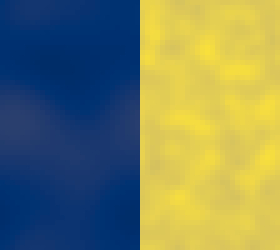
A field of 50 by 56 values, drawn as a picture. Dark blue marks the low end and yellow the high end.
The table splits into one row of 2 panels. Panel 1,1: very low, smooth, faint in contrast. Panel 1,2: very high, blotchy, faint in contrast.
